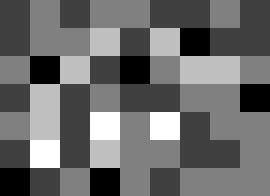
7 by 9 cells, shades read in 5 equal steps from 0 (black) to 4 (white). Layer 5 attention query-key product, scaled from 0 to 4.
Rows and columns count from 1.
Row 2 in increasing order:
0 1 1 1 1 2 2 3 3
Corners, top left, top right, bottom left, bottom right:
1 1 0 2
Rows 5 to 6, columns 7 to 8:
1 2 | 1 1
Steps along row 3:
down up down down up up same down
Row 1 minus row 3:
-1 2 -2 1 2 -1 -2 -1 -1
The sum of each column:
8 15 11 15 10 14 10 13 10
